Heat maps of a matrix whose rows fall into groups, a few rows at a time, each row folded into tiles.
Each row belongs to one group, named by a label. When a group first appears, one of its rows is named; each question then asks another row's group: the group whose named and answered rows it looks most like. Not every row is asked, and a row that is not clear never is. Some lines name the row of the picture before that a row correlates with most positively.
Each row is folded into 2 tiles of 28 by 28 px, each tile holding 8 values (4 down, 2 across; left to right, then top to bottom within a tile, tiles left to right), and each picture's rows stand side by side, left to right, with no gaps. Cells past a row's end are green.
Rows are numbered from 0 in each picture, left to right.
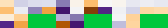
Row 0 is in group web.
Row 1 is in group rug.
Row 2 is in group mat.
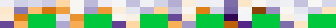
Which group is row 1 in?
web
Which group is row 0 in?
mat
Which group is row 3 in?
rug
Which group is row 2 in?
web
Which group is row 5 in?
web
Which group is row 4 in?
rug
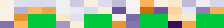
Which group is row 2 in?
rug
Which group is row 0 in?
mat
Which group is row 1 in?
web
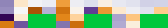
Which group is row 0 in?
rug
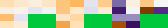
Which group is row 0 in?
web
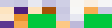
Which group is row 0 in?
mat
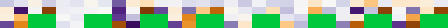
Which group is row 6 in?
mat
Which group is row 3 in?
mat
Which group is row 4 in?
web
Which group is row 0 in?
mat
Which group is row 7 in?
mat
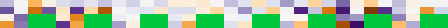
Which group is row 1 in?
mat
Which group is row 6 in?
rug
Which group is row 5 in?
mat
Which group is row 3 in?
mat
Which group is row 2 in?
web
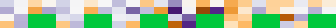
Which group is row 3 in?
rug
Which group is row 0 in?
rug
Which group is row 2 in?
mat
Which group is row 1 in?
rug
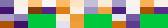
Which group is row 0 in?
rug
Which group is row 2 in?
rug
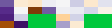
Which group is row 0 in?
rug
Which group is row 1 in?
web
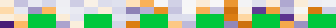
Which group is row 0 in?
web
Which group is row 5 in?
rug
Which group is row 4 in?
web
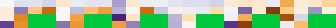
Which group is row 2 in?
rug
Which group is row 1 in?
mat
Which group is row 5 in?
web
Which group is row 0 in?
mat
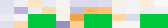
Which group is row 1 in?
mat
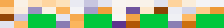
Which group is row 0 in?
web
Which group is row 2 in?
mat
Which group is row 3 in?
mat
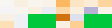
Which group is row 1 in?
web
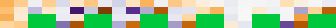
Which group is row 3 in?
mat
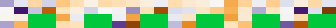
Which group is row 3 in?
mat
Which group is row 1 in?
web
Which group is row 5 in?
mat
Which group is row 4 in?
web
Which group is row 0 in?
mat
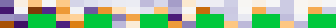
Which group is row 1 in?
web
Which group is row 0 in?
rug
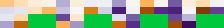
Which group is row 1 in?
rug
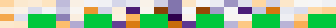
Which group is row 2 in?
mat
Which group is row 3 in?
rug
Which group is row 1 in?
rug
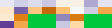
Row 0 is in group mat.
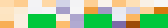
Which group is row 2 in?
mat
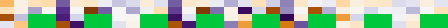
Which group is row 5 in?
rug
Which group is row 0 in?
web
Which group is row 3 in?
rug
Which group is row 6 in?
web
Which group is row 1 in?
rug
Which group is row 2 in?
mat
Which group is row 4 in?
mat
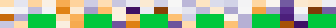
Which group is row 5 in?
rug
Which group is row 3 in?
web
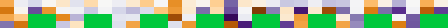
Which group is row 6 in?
rug
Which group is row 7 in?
rug
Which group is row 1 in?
web
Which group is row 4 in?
rug
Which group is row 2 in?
mat
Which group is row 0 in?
web
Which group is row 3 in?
web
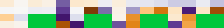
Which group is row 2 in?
mat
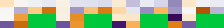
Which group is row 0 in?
mat
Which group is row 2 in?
web
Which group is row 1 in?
mat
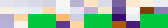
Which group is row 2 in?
rug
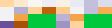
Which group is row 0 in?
mat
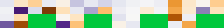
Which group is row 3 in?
web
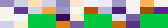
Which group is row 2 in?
rug
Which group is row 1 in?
rug
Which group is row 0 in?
mat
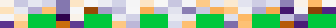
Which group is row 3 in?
mat
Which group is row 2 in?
rug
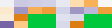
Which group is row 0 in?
mat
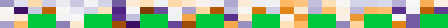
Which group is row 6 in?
mat
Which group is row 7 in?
rug
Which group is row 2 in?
rug
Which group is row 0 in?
mat
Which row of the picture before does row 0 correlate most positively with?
1
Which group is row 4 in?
rug
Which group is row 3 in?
mat
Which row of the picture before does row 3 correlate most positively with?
0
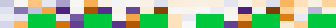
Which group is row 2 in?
mat
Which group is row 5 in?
web
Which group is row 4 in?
mat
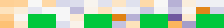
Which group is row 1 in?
mat
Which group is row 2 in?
web
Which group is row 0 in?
web
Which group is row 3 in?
rug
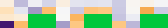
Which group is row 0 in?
web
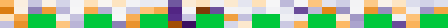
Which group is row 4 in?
web
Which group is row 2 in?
mat
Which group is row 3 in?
rug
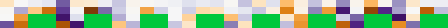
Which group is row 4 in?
web
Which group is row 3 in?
mat
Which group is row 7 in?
rug
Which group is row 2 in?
rug
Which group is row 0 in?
mat
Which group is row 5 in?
web
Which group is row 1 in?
rug
